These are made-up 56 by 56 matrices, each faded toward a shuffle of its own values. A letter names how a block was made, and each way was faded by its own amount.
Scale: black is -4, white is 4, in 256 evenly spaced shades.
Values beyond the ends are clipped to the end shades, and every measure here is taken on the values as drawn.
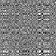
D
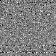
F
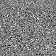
F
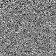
F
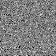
F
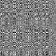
D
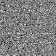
F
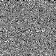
F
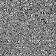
F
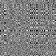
D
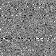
F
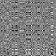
D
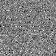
F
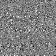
F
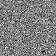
F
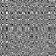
D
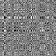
D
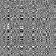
D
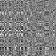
D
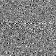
F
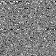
F
